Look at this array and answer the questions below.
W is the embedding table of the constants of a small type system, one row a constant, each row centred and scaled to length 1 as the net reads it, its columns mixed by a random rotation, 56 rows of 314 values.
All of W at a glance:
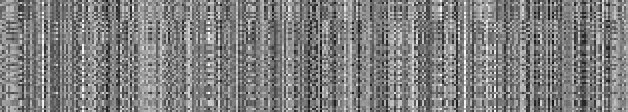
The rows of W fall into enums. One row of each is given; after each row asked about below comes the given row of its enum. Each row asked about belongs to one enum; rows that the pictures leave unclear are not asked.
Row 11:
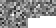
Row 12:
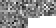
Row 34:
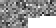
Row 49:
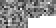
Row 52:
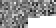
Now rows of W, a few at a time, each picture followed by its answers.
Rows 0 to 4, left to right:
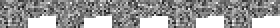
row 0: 49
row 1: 52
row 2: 34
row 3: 49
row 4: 49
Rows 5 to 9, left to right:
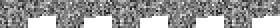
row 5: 49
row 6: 52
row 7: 49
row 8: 52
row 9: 49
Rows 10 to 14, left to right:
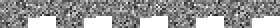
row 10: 34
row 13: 34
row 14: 11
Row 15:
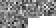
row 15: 12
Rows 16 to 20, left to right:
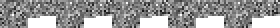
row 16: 11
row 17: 52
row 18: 52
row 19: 11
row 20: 52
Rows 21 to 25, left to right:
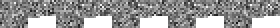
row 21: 52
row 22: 12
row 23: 34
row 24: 34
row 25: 12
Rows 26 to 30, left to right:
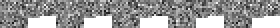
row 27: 52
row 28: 34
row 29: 49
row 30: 12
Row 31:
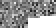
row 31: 52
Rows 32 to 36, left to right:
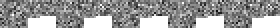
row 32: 11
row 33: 12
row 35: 52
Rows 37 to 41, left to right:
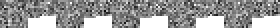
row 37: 49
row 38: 52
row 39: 12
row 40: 34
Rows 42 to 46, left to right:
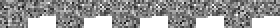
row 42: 49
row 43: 12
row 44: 12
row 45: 12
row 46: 11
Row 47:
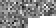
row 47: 12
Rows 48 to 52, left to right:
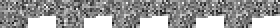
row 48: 12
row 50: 52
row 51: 52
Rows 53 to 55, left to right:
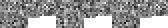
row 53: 12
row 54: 49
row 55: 12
